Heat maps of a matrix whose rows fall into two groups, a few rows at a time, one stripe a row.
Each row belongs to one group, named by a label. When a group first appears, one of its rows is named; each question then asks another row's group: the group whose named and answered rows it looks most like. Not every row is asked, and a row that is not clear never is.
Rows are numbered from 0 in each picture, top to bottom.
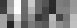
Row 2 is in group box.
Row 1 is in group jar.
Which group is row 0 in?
jar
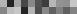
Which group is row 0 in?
box
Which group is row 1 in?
jar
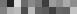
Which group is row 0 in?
box
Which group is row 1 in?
jar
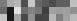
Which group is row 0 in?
jar
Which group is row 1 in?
box
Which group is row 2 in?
box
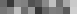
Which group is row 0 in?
box
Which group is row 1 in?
jar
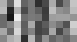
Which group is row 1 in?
box
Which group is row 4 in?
box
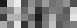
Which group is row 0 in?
jar
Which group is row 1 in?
jar
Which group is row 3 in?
box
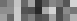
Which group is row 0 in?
jar
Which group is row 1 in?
box
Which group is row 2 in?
box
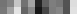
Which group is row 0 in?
jar
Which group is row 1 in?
jar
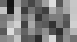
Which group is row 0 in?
box
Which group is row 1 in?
box
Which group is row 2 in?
jar
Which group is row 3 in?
jar
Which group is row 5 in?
box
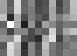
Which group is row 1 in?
box
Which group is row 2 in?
box
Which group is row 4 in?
box
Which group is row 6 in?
jar
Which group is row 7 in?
jar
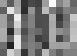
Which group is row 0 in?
box
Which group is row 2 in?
box
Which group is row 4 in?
box
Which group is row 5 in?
box
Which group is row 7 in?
jar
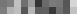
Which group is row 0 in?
jar
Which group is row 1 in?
jar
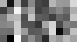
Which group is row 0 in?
box
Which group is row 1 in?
jar
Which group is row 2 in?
jar
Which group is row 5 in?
box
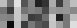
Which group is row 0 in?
box
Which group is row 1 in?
box
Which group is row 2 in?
box
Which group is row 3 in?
box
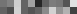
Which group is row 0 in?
jar
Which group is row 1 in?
box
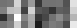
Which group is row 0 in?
jar
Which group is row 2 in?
jar
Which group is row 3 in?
jar
